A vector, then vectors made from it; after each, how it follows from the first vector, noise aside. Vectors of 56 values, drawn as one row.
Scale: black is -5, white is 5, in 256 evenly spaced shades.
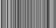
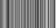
reversed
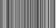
reversed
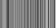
reversed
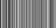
negated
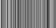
copied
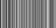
negated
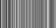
negated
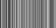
negated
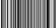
scaled up
